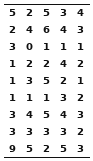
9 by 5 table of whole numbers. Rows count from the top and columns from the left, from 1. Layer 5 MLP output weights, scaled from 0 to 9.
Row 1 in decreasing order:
5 5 4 3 2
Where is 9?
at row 9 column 1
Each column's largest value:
9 5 6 5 4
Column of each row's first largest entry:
1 3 1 4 3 4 3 1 1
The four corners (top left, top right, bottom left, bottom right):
5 4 9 3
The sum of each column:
28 24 30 29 21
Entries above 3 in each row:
3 3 0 1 1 0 3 0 3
